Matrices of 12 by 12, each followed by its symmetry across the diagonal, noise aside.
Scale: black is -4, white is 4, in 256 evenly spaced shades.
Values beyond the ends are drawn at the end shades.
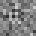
antisymmetric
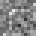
symmetric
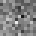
antisymmetric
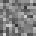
antisymmetric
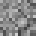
symmetric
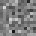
neither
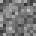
symmetric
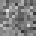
neither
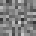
antisymmetric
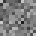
symmetric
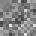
symmetric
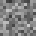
neither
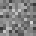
neither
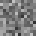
neither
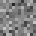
neither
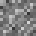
symmetric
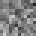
antisymmetric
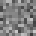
antisymmetric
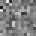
antisymmetric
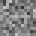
neither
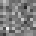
neither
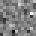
antisymmetric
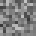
antisymmetric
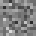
neither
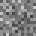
symmetric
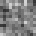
antisymmetric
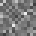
symmetric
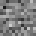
neither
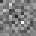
symmetric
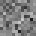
symmetric
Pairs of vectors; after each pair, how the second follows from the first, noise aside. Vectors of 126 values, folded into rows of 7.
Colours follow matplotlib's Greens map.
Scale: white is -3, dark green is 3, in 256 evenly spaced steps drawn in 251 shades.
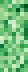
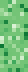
partly zeroed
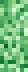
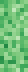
shrunk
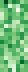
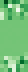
partly zeroed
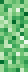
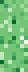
partly zeroed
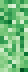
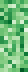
copied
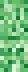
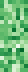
copied
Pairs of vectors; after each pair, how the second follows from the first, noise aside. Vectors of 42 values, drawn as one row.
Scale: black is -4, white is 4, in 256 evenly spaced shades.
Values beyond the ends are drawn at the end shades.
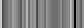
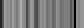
sign-scrambled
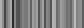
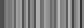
wrapped around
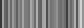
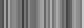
shuffled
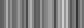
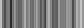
wrapped around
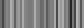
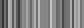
wrapped around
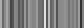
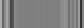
partly zeroed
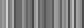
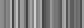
wrapped around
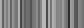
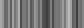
sign-scrambled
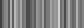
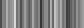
wrapped around
